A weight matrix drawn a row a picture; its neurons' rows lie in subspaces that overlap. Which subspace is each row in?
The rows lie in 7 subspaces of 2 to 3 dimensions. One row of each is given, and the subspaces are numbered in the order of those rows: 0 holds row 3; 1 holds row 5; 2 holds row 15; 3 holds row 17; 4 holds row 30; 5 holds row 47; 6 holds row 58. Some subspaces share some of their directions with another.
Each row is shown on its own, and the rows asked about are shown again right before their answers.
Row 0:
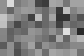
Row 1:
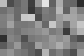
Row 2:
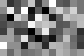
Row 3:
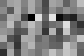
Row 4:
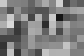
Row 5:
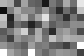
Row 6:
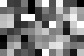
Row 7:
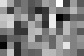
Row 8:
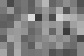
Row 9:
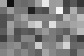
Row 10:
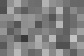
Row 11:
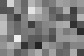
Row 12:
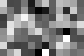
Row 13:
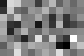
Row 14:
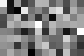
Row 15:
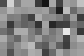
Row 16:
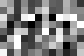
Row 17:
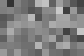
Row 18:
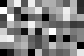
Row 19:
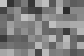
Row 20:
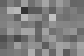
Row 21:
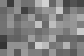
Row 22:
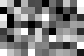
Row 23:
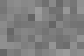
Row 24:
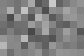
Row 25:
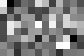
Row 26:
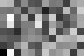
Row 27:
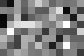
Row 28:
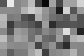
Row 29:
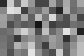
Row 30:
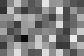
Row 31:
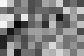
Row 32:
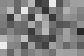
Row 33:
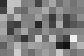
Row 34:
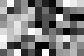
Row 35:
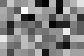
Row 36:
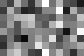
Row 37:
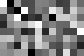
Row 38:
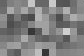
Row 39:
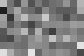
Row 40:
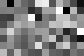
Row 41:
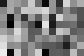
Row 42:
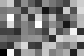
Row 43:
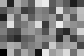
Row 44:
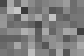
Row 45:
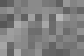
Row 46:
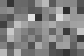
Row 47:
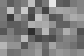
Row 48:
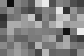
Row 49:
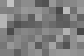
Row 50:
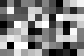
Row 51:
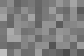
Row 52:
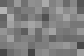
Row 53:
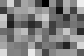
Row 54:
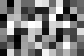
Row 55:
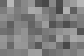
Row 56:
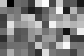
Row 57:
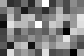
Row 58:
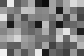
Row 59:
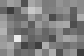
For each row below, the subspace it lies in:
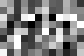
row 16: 0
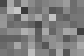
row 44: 2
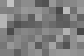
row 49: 0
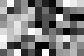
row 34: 5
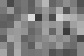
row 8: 0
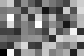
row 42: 3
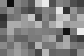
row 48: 6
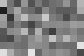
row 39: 1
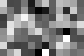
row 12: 5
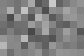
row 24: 5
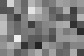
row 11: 2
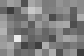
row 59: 2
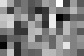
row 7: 6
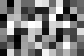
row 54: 0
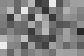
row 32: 5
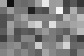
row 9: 5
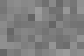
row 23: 6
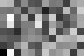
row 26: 3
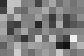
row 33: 4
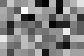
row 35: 2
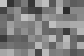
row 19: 1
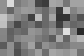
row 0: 6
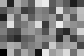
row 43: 6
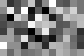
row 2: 5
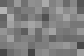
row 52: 1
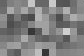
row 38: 5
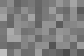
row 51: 6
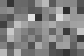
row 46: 6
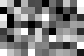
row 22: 1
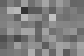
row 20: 2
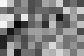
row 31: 0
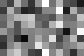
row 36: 4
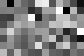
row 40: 3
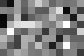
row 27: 0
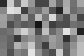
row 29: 2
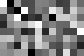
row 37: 2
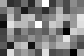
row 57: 3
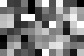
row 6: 0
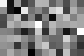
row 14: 2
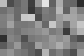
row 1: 0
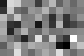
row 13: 4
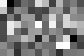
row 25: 4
